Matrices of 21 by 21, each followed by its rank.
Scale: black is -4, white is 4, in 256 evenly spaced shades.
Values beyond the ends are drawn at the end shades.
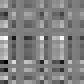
one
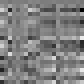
two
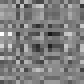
two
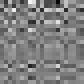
two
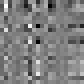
two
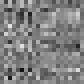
three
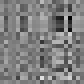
two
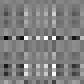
one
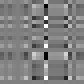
one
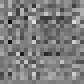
three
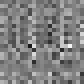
three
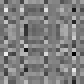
two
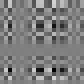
one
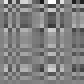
one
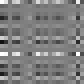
one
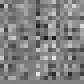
three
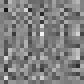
three
